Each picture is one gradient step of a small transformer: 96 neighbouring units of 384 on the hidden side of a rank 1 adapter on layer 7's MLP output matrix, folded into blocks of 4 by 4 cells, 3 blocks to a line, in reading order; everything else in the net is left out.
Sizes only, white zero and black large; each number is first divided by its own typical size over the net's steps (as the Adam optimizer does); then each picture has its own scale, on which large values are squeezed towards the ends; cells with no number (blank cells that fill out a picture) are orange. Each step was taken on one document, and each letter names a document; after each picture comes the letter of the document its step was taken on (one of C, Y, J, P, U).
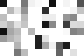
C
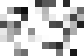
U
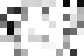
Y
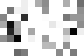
Y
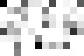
C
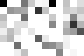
C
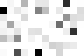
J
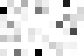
J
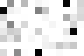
J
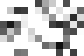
U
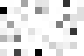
J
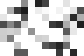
U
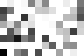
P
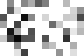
P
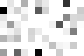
J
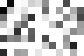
P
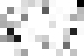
Y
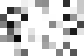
Y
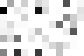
J
